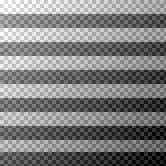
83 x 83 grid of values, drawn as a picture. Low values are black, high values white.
Stripes running across repeat 6 times from top to bottom. Values rise toward the top left. The ninth with the highest average is the top left. The ninth with the lowest average is the bottom right.
